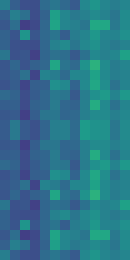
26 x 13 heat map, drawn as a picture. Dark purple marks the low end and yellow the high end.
Stripes: upright, repeating 3 times. Odd rows or columns: none. Mirror symmetry: top to bottom. Slope: up to the right.
